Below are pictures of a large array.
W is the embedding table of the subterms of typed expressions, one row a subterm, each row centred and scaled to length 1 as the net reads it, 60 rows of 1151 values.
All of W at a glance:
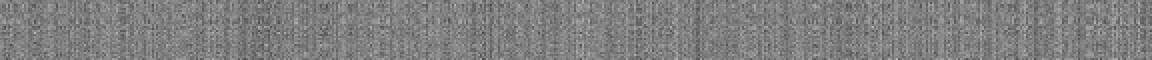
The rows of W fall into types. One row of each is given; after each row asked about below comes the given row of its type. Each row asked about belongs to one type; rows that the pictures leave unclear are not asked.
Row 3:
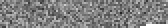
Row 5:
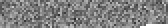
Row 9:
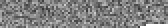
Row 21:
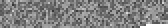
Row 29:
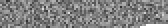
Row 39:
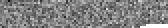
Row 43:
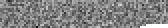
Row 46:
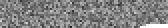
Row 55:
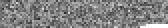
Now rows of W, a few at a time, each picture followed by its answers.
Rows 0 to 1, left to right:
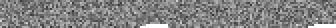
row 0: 46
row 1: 43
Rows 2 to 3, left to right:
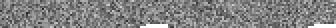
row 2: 21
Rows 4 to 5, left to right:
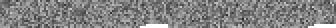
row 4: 5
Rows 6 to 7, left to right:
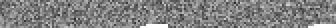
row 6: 5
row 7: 55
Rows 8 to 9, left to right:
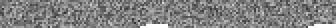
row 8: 21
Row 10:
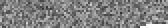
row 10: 21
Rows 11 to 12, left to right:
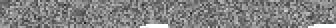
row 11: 5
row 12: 29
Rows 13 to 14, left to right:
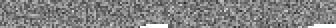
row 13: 9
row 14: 3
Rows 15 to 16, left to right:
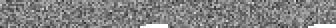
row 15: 43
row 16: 39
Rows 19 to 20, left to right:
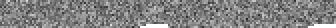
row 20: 46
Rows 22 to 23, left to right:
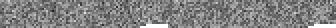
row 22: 21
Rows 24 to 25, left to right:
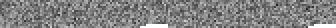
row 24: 5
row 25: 9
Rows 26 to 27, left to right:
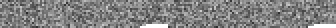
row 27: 43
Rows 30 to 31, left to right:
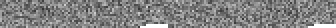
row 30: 9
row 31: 3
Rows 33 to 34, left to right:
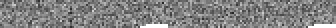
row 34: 9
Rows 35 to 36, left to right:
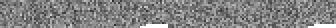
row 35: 29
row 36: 3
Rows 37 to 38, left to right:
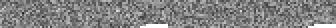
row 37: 29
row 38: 9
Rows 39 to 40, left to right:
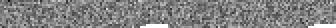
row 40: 21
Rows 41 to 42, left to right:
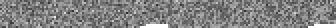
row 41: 3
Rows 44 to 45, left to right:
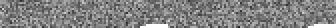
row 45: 46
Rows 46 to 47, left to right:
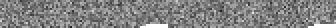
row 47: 21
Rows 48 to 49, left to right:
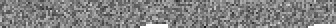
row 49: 43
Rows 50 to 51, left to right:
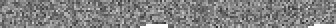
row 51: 3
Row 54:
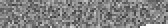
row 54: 43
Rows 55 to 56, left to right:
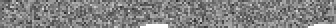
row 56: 46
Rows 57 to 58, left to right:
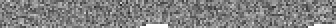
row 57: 9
